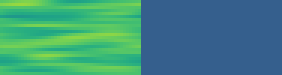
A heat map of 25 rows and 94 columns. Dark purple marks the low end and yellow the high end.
It is made of 1 by 2 panels. Panel 1,1: high, streaked across. Panel 1,2: low, flat.
